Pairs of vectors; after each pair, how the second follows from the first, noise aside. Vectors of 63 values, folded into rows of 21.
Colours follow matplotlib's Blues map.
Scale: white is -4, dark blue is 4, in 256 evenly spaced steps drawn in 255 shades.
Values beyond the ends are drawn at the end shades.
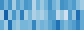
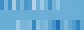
partly zeroed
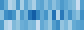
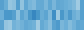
shrunk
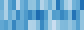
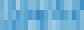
shrunk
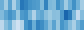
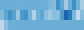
partly zeroed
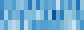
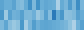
shrunk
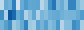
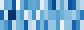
scaled up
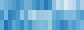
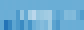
partly zeroed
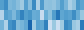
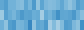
shrunk
